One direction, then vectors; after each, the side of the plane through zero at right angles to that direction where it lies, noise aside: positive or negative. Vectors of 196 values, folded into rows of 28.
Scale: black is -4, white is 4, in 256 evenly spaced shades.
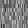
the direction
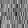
negative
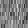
positive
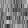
negative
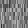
positive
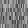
negative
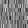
negative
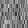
negative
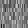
positive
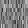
negative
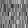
positive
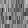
negative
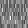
positive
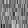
positive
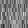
positive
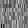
positive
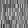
positive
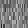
positive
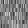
positive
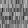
negative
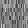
negative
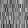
positive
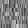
positive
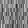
negative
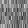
negative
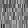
positive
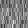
positive
